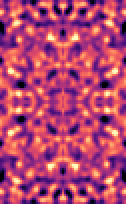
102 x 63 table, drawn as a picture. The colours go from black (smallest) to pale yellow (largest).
Mirror symmetry: left to right and top to bottom. Seam: none. Slope: none. Histogram: bell-shaped. Grain: blotchy.
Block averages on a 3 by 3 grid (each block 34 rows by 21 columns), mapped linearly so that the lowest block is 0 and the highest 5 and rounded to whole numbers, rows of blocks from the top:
232
505
232
